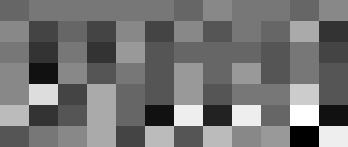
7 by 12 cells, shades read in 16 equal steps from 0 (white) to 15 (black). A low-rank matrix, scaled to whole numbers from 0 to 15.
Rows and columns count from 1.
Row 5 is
7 2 11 5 9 10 6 10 8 8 3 10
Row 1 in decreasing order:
9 9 9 8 8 8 8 8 8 8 7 7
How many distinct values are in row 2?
7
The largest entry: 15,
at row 7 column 11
